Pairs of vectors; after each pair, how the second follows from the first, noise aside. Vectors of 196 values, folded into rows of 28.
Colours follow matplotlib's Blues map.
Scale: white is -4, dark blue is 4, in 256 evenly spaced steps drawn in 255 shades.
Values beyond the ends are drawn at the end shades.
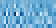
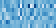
wrapped around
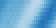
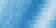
negated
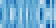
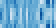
copied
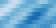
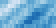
copied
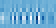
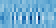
negated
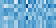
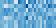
copied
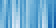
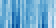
negated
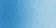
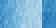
wrapped around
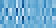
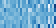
wrapped around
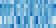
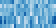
negated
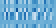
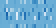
partly zeroed
